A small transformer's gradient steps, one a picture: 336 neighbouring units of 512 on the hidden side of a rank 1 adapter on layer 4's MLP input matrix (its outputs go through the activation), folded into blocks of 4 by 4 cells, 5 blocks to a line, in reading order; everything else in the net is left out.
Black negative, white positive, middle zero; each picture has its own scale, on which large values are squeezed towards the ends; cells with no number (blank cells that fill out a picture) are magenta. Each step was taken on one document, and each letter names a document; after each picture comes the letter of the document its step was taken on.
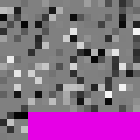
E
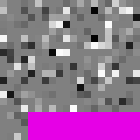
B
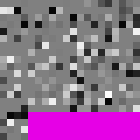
E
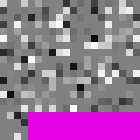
B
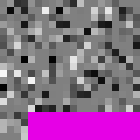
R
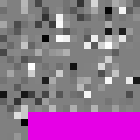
B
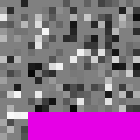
E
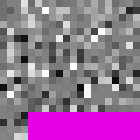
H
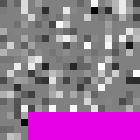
B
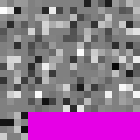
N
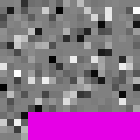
R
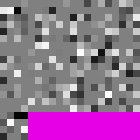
E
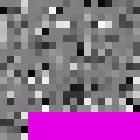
N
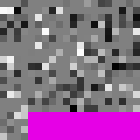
E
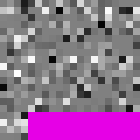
R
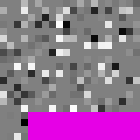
B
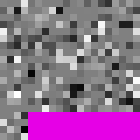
N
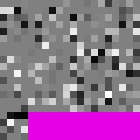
E
